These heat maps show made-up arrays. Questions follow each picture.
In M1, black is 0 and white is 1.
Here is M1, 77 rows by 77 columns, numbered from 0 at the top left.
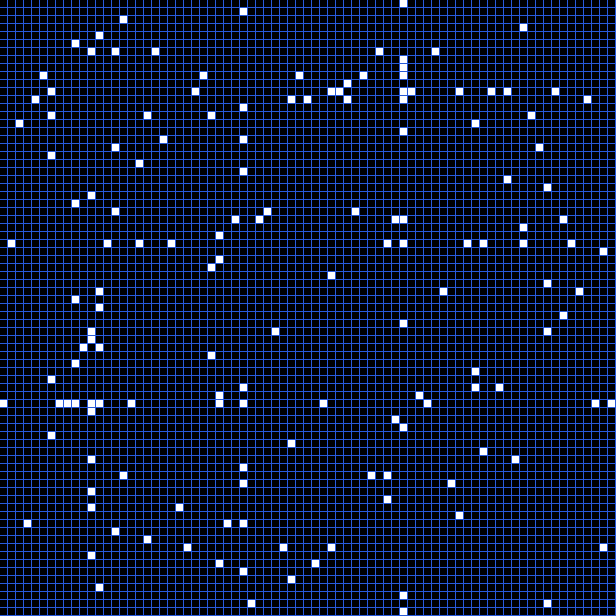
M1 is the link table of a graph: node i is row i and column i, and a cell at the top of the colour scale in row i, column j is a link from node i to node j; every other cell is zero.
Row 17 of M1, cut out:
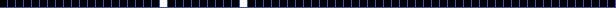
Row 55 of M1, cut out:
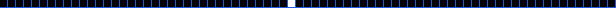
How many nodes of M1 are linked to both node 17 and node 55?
0
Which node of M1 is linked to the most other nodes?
node 50
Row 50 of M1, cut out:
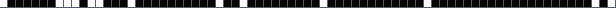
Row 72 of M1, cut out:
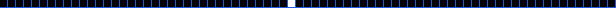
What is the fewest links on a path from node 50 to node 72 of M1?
3
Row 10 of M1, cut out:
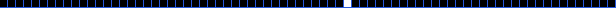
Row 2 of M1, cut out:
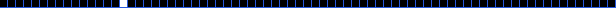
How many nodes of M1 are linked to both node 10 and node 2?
0
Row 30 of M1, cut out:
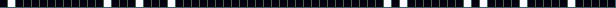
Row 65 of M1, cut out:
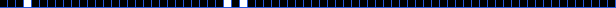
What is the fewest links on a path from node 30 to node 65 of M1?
1
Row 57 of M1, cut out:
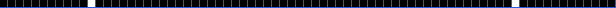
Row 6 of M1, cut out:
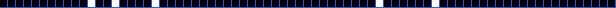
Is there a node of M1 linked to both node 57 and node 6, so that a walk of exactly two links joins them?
yes
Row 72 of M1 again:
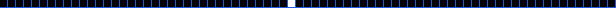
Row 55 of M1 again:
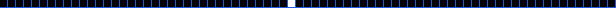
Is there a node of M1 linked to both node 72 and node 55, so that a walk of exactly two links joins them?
yes
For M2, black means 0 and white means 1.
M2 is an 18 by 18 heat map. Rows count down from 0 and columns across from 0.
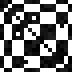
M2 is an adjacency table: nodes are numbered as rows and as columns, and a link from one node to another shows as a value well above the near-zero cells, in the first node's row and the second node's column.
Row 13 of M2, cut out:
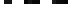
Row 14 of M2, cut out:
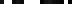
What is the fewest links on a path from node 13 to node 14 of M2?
3
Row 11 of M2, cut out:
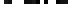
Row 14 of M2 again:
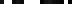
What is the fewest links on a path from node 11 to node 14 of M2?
3
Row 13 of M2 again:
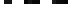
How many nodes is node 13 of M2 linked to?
8
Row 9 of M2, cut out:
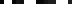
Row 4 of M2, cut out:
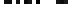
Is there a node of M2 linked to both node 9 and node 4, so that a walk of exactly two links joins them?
yes
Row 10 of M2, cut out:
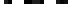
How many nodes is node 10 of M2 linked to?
8
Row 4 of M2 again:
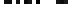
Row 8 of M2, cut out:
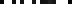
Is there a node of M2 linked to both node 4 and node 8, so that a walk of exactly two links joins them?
no
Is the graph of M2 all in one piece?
yes
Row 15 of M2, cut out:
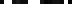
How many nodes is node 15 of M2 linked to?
6
